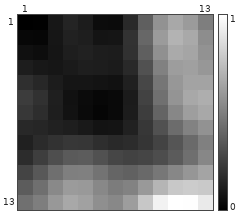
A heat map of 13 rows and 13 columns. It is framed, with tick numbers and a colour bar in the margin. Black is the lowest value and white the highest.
The ninth with the highest average is the bottom right. There are no regular stripes. The top left is the calmest part. There is an overall slope up to the bottom right. No lone cell stands out from its neighbours. Values change most from cell to cell in the bottom right.
